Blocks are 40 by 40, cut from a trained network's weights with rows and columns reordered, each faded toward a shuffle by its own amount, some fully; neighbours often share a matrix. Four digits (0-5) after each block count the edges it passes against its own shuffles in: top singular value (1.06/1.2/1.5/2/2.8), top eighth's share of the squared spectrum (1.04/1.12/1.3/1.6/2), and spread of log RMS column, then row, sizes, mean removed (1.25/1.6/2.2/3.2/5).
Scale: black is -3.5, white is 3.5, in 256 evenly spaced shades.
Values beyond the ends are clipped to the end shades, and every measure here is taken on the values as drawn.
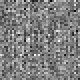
3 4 0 2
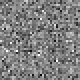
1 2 0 1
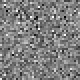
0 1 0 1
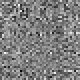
3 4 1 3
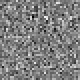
1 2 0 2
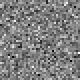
0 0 0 0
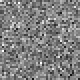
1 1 0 0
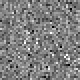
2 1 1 0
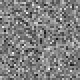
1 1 0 0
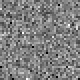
0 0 0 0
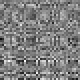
4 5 1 3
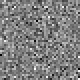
1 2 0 1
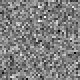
0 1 0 0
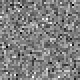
0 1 0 0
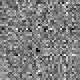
3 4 2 2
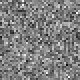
0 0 0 0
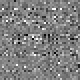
3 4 0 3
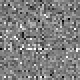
3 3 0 2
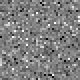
0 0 0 0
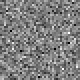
0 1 0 0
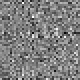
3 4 2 2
